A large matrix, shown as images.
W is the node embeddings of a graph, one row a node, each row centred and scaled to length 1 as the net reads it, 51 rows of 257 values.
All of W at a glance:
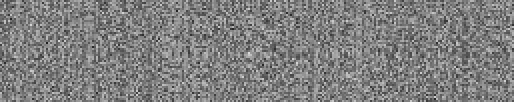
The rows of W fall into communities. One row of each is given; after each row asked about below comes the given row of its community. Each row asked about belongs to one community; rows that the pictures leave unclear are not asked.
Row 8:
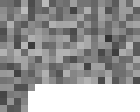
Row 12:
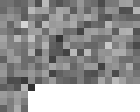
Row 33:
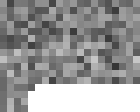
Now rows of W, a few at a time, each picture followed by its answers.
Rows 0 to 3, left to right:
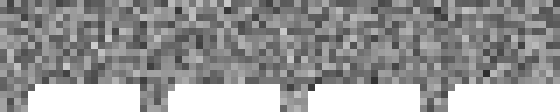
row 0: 12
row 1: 33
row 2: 12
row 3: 12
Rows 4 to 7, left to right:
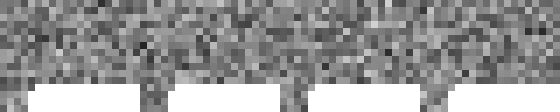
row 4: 33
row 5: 8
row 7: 33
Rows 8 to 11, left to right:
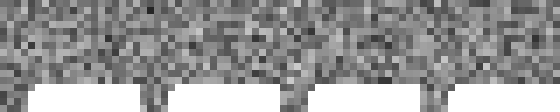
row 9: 12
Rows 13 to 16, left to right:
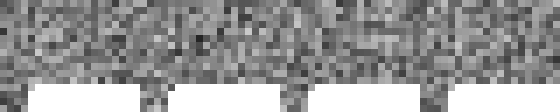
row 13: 8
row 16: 8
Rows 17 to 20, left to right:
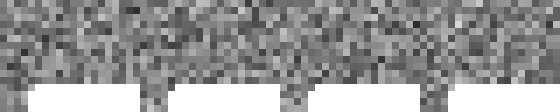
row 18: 33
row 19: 33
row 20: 8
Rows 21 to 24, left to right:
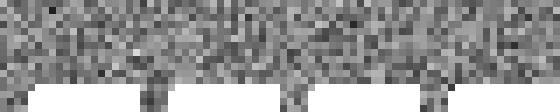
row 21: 12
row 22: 8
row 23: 33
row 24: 12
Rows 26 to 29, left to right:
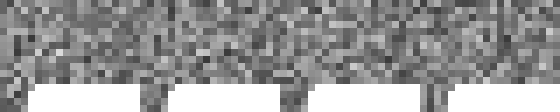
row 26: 8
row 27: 8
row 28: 8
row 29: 12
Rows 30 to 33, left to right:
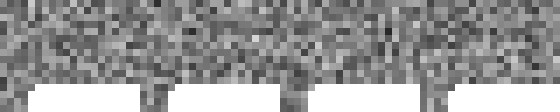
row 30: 12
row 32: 8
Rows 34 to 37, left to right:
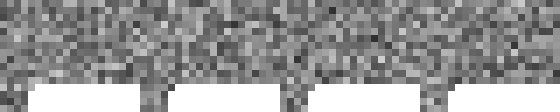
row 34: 8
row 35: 12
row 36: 12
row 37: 33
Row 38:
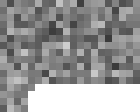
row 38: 33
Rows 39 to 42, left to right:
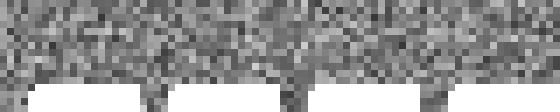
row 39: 12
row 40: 12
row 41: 8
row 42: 8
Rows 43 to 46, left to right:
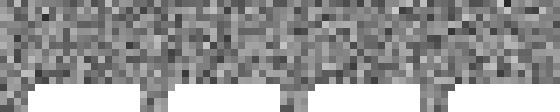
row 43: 12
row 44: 12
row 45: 12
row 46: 33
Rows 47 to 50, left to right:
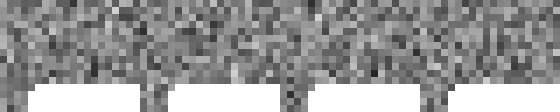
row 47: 12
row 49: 8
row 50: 12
